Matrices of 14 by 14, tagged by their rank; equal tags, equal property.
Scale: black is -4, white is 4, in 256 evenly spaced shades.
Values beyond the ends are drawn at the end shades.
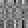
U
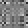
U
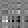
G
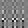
G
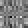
U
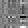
U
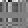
G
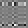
G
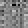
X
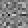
X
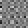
U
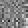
X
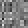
U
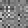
X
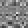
X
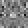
X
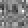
X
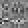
X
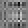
U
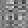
U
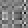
U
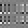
G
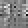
X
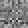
X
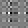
G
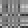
G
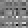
U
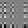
G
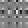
G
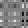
G
